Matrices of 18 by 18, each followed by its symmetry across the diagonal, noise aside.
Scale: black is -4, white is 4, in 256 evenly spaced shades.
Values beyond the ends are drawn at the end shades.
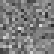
neither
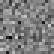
neither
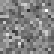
neither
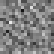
antisymmetric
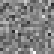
neither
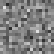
antisymmetric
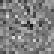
neither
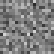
antisymmetric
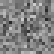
neither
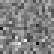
neither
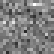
neither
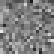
antisymmetric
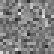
neither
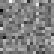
antisymmetric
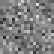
antisymmetric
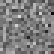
neither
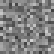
neither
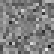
antisymmetric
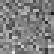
antisymmetric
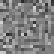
antisymmetric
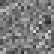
neither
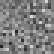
antisymmetric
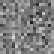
neither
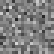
antisymmetric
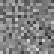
antisymmetric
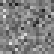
antisymmetric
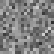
neither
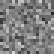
antisymmetric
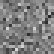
antisymmetric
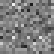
neither
